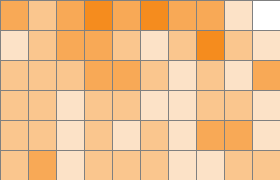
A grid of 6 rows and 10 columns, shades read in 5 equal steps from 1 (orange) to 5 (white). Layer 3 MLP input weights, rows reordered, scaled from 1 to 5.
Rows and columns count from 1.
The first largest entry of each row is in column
10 1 7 3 3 3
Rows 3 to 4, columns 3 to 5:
3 2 2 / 4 3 3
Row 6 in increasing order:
2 3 3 3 3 3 3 4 4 4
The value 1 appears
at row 1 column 4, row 1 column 6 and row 2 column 8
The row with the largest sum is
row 4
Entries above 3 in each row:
2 3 2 4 4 3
